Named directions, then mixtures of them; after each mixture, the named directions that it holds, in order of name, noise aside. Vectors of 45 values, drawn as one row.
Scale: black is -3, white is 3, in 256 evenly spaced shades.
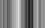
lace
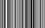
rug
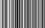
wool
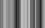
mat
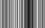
lace, wool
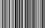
rug, wool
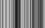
mat, wool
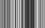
lace, rug, wool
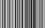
rug, wool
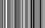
mat, rug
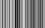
mat, rug, wool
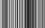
lace, wool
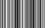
mat, rug, wool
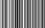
wool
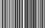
rug, wool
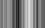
lace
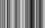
lace, mat, rug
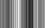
lace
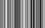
mat, rug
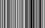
lace, mat, rug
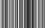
lace, wool
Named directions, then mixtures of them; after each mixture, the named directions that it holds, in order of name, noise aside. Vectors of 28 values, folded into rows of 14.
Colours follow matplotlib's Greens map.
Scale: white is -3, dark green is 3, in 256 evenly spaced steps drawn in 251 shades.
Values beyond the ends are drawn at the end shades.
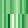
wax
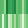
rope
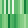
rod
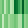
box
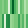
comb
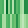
rod, rope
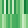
rod, rope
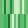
box, wax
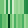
rod, wax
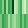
box, rod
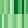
box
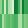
box, rod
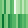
box, rope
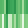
rope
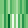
wax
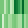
box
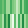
wax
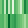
rod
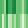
rope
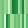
box, comb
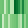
box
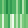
rope, wax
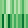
comb, rope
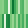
comb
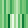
wax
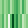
wax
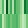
rod, rope
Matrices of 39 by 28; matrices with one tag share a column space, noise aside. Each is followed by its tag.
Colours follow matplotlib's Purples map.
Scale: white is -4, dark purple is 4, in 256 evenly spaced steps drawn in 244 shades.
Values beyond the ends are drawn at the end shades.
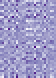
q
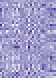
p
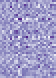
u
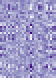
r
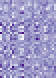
r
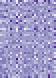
q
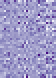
q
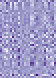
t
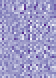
r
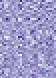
u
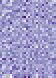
q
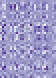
r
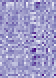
t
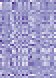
t
